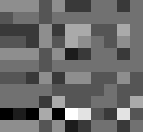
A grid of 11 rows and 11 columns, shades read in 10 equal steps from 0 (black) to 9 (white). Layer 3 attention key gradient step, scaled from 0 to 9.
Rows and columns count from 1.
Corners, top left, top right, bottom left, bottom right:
5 4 5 4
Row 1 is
5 5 5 3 5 2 2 4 4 2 4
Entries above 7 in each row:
0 0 0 0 0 0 0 0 0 3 0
